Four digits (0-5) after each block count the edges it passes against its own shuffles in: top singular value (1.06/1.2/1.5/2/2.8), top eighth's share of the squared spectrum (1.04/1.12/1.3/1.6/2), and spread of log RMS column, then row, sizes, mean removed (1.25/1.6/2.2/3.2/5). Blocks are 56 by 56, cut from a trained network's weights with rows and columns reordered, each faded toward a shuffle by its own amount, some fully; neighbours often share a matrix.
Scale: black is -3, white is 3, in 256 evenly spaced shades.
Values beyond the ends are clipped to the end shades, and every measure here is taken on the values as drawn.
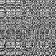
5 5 1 3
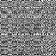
4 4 1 3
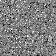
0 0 0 0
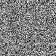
3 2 0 0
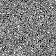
2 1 0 0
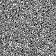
2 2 1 0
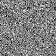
2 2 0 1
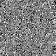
2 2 1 1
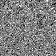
2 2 0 0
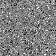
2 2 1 0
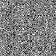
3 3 1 2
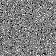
0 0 0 0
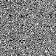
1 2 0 1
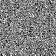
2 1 0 0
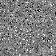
2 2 1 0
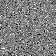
1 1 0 0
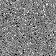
1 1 0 0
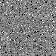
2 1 0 0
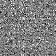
1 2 0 0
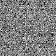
2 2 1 0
